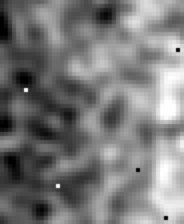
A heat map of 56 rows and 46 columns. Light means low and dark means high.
Slope: up to the left. Grain: blotchy. Lone odd cells: 5, 3 higher and 2 lower than their neighbours. Odd rows or columns: none.
